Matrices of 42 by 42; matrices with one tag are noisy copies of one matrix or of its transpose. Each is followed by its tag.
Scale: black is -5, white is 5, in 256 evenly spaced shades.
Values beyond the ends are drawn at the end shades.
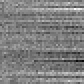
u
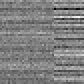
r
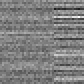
r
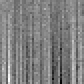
u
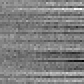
u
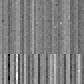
r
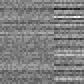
r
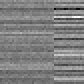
r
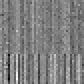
r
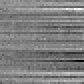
u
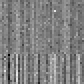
r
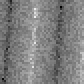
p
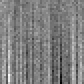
u
